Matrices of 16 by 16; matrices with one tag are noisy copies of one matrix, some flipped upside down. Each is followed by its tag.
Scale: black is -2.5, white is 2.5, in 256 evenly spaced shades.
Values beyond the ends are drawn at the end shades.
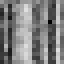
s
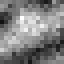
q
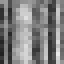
s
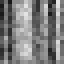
s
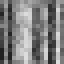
s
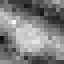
q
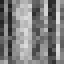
s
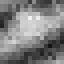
q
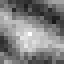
q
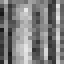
s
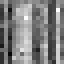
s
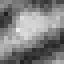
q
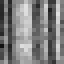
s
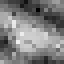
q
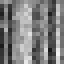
s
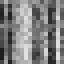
s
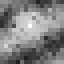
q
